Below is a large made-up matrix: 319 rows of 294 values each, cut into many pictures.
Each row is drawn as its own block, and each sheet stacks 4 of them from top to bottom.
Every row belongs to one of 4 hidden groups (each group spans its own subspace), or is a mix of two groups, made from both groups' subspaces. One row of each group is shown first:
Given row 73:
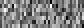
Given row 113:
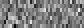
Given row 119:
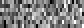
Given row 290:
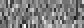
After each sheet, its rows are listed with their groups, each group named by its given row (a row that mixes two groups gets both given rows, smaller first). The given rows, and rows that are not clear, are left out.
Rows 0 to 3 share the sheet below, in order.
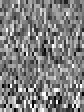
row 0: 73
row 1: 290
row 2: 113
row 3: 113 and 290
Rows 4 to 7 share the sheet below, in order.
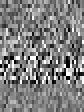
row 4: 119
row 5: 119
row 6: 73
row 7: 113
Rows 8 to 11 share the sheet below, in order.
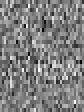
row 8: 290
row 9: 73
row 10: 73 and 113
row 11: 73 and 290
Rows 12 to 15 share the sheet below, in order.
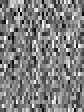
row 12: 119
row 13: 73
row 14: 73
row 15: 290
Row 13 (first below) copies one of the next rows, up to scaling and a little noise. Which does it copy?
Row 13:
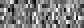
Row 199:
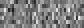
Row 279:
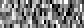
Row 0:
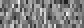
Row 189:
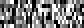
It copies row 199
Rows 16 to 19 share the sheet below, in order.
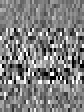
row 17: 113 and 290
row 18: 113 and 119
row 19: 73
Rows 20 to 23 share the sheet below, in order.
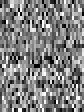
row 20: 119
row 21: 73
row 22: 119
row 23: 73 and 290
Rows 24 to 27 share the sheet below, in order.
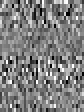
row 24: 73
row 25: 119
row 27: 113
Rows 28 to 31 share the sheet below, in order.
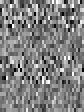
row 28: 113
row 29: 119
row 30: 119
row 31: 290
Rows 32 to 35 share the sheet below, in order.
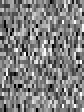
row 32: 119
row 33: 290
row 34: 113
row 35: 119
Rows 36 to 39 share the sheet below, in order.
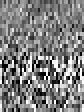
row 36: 119
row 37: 113 and 290
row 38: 73
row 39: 73
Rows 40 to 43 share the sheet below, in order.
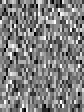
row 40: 113
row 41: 113
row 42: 113
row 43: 119 and 290
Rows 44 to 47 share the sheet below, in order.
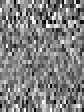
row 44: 113 and 290
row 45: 113
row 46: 119
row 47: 73 and 290
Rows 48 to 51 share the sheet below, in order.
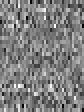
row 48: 73 and 113
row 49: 119
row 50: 119
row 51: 119
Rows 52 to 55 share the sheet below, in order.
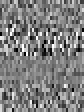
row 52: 113
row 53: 290
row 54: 73
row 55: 73 and 113
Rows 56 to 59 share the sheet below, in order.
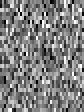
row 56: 119
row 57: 290
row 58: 119
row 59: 113
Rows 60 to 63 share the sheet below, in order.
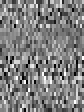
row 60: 113
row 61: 73 and 290
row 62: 290
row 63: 290
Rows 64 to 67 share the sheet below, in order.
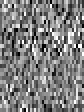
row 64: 73
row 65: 73
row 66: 290
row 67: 290
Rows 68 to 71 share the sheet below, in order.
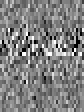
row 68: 290
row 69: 290
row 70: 290
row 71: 73 and 290
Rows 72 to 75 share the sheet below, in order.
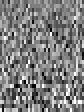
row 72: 290
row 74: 290
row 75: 73
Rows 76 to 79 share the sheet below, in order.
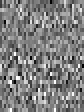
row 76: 119
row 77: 113
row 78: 113
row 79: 73 and 113
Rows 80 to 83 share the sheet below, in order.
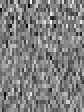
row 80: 113 and 290
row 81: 113
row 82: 73
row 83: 73 and 119
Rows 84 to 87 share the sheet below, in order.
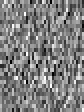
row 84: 73
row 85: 290
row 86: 290
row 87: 73
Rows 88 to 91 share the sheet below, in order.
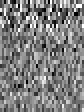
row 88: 73 and 113
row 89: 73 and 119
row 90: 290
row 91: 119
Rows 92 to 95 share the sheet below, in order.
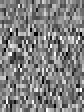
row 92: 73 and 290
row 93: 113
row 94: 119
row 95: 113
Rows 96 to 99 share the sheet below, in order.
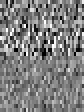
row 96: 290
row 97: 290
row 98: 73
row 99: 290
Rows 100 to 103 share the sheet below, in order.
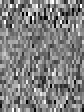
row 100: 113 and 119
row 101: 119
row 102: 290
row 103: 73
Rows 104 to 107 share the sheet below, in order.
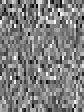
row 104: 113
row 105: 119 and 290
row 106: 113
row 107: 290
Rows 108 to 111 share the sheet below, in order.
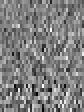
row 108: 73
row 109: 73
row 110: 73
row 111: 73 and 119
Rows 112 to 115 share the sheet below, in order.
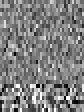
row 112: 119
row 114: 113
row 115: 73
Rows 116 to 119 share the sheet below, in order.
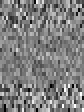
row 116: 73 and 113
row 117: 113
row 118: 73
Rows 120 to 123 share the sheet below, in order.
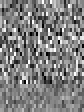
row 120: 73 and 119
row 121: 113
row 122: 290
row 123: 113
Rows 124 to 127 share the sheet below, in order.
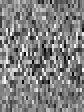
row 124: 73
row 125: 290
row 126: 119
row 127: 113
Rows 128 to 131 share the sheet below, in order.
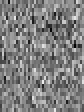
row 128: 113 and 290
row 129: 73 and 119
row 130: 73 and 119
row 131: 73
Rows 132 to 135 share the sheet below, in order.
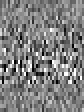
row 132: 119 and 290
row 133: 119
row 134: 73
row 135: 119
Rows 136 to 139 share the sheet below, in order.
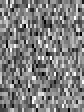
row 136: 290
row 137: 113
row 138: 73
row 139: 73 and 119
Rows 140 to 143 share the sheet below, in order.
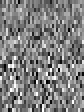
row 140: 119
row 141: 119
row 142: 73 and 113
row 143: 113 and 119
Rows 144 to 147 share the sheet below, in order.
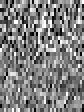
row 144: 290
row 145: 113
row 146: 113
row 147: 73
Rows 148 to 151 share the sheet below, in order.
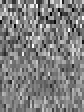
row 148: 113
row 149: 119
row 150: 113
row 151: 119
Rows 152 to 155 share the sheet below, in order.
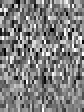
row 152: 73
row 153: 119
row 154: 290
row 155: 119
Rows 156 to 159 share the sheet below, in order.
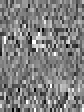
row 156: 290
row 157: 73
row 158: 290
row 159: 73
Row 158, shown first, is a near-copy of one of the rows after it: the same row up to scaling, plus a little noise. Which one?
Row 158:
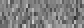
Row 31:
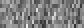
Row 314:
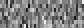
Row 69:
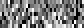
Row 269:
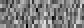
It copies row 69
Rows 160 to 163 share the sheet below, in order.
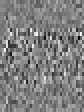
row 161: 113
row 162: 290
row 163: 113
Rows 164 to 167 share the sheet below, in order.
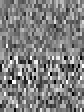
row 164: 73 and 113
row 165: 113
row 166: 113
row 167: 113
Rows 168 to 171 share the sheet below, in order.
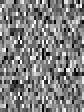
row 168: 73 and 113
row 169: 119
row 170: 73
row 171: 119
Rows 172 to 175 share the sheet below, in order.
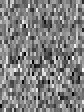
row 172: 290
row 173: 290
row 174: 119
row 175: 113
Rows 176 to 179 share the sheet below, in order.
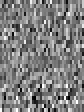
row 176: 73
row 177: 73
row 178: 119 and 290
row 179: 73
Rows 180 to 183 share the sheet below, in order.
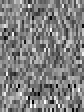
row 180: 119
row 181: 73
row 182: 113
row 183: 119
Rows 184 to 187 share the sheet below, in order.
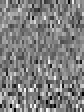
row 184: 119
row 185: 113
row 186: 113
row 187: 113
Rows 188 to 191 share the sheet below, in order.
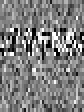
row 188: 73
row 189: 73
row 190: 73
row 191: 290
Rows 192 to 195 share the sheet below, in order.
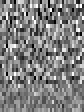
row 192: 113
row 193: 113
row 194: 113
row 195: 119
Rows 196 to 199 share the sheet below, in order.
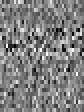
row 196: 119
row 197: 113
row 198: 73
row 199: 73
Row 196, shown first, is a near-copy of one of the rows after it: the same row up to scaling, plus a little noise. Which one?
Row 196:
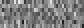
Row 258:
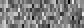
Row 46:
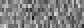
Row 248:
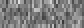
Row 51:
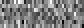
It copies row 51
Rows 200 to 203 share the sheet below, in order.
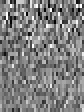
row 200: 113
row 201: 119
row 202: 73 and 290
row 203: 73
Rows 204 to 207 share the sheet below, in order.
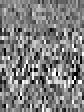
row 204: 73
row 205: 119
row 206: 290
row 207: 119
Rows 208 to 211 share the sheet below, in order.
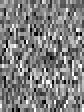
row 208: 73
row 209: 113
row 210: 119
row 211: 73
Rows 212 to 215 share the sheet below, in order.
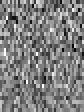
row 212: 113
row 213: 119
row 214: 290
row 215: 73
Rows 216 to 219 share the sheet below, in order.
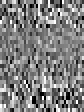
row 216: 113
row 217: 113
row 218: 290
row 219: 73 and 119
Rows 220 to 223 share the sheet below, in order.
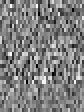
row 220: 113
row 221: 113 and 290
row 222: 290
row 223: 73 and 113
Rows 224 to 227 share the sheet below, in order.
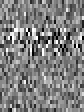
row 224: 73 and 113
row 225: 73 and 119
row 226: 290
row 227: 113
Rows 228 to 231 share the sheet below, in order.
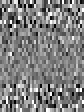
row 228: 113
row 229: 113
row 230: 290
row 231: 113
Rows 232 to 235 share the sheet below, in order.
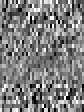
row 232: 119
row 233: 113 and 290
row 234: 119
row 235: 73
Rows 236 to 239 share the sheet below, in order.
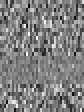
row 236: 290
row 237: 290
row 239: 113
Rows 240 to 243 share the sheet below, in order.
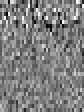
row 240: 113 and 290
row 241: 73
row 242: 73
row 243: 113 and 290
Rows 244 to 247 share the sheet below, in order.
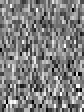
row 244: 113 and 290
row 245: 73 and 290
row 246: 73
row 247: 113
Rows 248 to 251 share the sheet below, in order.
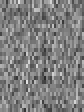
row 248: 119
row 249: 290
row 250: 290
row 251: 290
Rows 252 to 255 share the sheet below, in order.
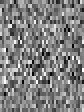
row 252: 113
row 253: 119
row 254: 119
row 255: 73
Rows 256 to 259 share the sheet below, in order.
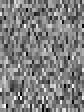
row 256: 119 and 290
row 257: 73 and 290
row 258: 119
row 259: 119
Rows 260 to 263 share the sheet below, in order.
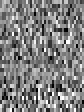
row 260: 73 and 290
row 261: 73
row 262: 119
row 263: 113
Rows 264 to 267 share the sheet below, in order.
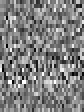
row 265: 113
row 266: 113 and 290
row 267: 119
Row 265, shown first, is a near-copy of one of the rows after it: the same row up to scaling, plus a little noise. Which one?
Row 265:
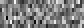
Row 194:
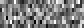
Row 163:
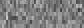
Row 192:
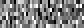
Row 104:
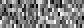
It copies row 194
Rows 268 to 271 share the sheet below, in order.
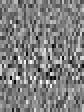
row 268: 113
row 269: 290
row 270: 113
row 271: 73
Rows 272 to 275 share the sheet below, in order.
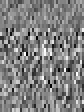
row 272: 113 and 119
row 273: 290
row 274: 73 and 290
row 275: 73
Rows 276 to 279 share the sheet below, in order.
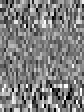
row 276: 290
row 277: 113
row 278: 113 and 290
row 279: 73
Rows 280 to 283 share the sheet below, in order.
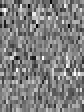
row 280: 73 and 119
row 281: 113
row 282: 73
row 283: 73 and 113
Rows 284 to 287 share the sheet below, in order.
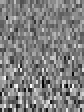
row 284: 113
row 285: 73 and 113
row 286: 119
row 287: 73 and 113
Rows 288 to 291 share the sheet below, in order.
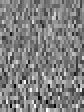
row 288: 290
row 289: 113 and 119
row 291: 113
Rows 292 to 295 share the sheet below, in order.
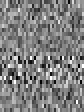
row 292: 119
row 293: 113
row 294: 113
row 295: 73
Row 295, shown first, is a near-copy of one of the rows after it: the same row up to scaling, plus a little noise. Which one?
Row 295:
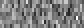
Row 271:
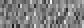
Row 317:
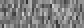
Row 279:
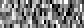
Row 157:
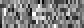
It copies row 279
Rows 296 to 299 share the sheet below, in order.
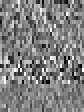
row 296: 73
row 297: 73
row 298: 119
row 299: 119
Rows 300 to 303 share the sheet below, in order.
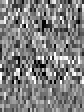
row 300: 119 and 290
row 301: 73
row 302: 73
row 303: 73
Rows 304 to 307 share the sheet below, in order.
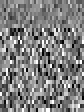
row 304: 113 and 119
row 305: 119
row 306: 113
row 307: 113 and 119
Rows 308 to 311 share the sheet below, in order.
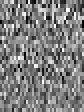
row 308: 73
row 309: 119 and 290
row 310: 119
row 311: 73 and 290
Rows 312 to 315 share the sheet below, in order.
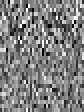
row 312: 290
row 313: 119
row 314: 290
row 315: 73 and 290
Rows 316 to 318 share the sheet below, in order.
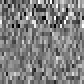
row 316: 73
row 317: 73
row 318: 73 and 113
